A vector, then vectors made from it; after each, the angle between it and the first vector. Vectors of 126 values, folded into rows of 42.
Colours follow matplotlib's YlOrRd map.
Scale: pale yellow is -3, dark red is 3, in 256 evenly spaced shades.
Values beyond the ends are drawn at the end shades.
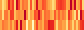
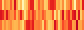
partly opposed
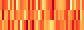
nearly opposite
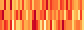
orthogonal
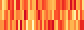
nearly parallel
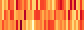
nearly parallel
